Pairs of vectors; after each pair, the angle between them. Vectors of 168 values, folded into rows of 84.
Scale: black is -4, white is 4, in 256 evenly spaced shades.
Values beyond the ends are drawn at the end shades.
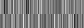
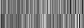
orthogonal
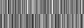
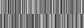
nearly parallel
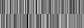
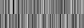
partly opposed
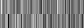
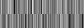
partly aligned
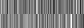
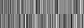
partly opposed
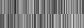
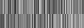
nearly parallel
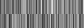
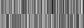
nearly opposite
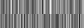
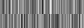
nearly parallel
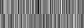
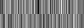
nearly parallel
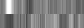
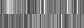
partly aligned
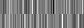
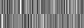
partly opposed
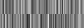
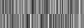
nearly parallel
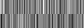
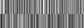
nearly parallel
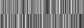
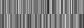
partly aligned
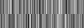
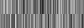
partly aligned
